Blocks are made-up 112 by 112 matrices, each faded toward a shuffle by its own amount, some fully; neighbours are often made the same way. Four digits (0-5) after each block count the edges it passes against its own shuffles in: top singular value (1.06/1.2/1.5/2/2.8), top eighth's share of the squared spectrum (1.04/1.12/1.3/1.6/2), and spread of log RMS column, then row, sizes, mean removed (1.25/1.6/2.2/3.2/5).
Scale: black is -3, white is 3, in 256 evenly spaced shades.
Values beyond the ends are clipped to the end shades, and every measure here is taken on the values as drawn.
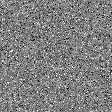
1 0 0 0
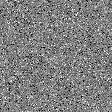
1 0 0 0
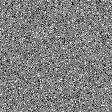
1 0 0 0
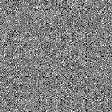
4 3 2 2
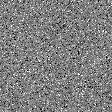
0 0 0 0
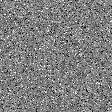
1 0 0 0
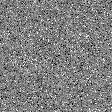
1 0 0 0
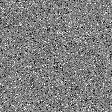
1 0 0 0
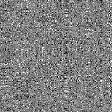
4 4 2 2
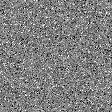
1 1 0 0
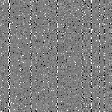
5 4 3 2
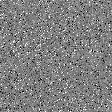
2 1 0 0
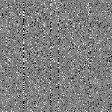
4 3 3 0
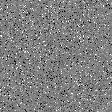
0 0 0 0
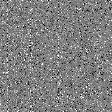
3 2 2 0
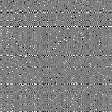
5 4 2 3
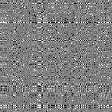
5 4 3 3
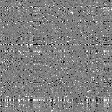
5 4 2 3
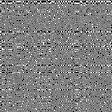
5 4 2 3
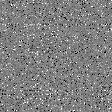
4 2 0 1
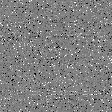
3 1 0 0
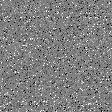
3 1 0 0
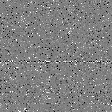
4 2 1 1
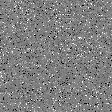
3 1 0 0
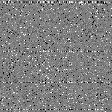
4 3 1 2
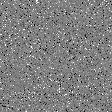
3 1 0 0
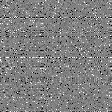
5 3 1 2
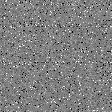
3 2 0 1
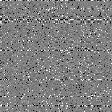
5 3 2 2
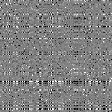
5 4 3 4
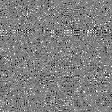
4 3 1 2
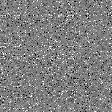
4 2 1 1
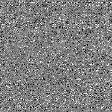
3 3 1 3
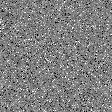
0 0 0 0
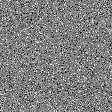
0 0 0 0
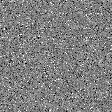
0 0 0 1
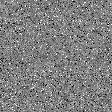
0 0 0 1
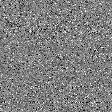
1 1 0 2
